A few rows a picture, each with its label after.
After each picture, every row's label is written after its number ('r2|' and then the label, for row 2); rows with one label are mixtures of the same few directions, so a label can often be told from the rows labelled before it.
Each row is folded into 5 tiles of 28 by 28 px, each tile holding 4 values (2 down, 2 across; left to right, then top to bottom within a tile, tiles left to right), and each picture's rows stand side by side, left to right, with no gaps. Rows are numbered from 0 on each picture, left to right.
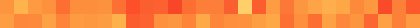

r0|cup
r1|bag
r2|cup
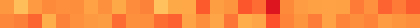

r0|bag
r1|cup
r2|cup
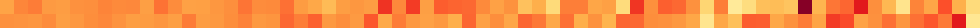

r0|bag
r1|bag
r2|cup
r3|cup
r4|cup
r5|bag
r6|cup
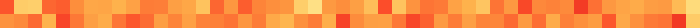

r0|bag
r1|cup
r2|bag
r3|cup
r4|cup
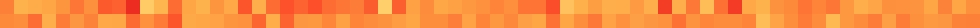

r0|cup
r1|bag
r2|bag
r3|cup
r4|bag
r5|bag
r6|bag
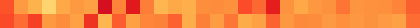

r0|cup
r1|cup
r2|cup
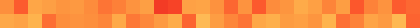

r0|bag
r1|bag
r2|cup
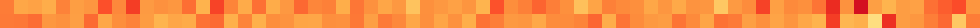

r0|cup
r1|cup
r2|cup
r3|cup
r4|bag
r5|cup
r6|bag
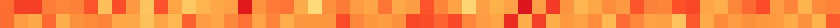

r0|bag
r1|bag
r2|bag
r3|cup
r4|cup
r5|cup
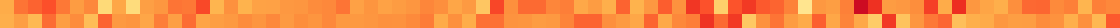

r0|cup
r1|cup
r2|cup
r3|cup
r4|cup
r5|bag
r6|bag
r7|cup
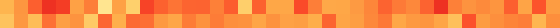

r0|cup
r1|bag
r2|bag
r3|bag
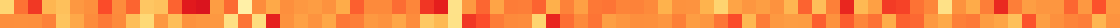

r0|bag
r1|cup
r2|cup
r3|bag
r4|bag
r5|bag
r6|bag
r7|bag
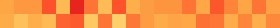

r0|cup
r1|cup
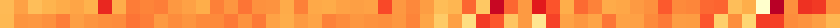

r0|bag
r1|cup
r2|bag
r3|cup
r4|bag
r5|cup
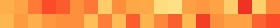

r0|cup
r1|bag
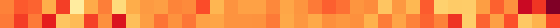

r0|cup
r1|cup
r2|cup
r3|cup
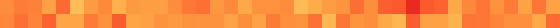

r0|cup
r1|cup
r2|cup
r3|bag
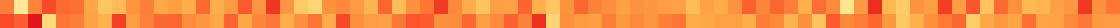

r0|bag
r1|cup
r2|bag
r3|cup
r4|cup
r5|cup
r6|bag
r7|bag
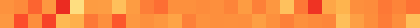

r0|cup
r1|bag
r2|bag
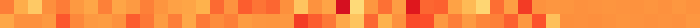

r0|bag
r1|cup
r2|cup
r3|cup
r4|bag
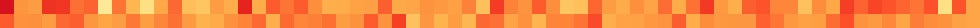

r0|bag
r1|bag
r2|cup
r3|cup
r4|bag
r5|bag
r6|bag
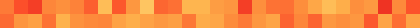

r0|bag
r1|bag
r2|cup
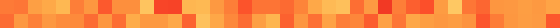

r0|cup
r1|bag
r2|cup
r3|bag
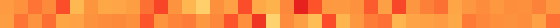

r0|cup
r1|cup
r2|bag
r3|bag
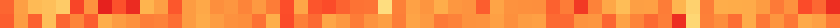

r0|cup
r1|bag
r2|bag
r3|cup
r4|cup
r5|cup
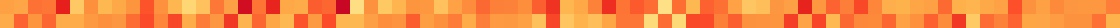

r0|cup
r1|cup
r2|cup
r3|cup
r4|cup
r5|cup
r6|cup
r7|bag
